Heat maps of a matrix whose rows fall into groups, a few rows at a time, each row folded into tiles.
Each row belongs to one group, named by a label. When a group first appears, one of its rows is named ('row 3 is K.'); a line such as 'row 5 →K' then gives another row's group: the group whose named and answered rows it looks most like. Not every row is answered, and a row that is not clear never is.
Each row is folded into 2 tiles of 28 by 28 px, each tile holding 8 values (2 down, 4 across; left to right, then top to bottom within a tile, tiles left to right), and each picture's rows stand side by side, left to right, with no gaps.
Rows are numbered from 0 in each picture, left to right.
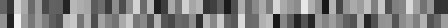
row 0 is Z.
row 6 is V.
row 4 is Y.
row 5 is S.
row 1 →Z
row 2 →Z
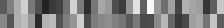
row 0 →Z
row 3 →S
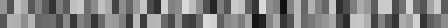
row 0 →Z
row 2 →S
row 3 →S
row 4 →V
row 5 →Y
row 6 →Y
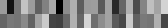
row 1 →Y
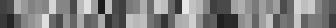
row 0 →Y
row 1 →S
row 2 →Y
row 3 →Z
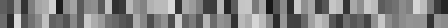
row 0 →Y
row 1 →Y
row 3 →S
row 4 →Z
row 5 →S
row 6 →S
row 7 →Z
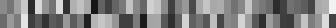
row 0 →V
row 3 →Y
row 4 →Z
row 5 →Y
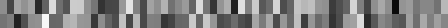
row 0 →S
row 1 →Z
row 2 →V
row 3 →S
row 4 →S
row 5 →Z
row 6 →V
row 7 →Y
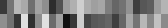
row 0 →V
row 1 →V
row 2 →Y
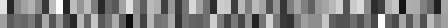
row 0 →S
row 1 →S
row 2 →V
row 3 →S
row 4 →S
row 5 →Y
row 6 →S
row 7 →S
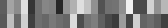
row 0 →V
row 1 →Z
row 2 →V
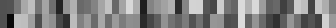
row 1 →Y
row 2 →V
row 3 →S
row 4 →Z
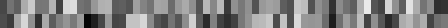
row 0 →Y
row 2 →Y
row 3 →V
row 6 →S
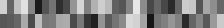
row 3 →V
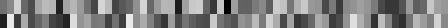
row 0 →V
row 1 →Y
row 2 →Y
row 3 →S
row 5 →S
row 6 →Z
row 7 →Y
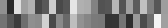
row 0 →S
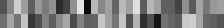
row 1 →V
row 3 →Y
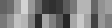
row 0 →Z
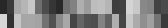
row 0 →Z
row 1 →V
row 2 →Z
